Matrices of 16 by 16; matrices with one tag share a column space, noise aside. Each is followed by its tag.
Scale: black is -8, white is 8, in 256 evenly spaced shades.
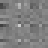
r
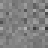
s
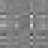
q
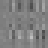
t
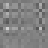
s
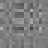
s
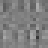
t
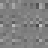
r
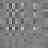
s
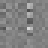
s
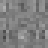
t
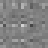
r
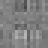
t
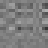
s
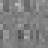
t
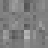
t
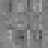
t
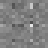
r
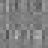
t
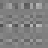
r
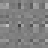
r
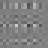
r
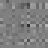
r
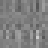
t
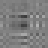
q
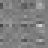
r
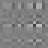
r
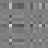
r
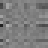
r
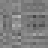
q
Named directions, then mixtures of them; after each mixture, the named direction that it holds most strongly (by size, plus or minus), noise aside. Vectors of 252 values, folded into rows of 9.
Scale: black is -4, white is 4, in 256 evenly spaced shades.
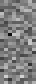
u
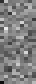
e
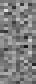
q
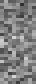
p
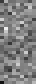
e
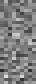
u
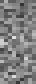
p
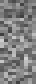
p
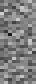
u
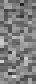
p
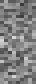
p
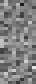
p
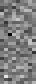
u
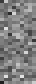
e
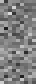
e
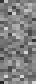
e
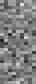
p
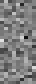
p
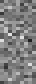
u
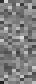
e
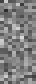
p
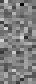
p
